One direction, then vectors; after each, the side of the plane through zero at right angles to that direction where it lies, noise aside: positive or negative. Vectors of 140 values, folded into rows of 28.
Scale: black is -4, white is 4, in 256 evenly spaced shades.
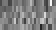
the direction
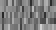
negative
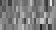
positive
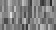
negative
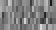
negative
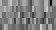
negative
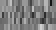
negative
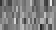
positive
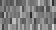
positive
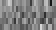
negative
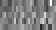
positive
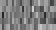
negative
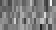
positive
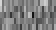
negative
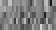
negative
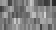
positive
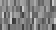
negative
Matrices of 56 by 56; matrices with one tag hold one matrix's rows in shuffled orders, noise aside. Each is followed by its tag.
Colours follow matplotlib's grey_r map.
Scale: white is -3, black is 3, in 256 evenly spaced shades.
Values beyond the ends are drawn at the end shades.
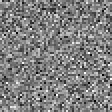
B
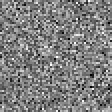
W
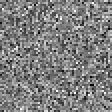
W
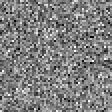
W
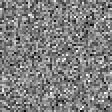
W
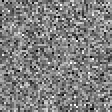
W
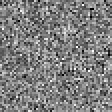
W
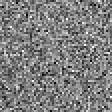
B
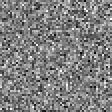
B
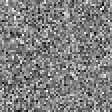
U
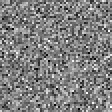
B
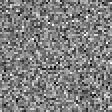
B
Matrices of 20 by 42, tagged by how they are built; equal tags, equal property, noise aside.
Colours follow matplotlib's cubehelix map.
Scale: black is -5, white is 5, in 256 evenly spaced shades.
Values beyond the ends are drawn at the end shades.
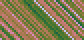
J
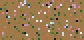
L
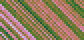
J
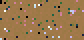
L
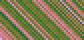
J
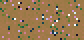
L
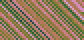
J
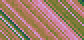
J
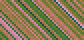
J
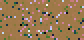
L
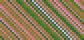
J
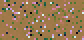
L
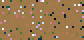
L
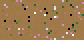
L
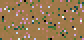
L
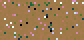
L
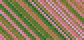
J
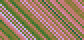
J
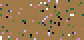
L
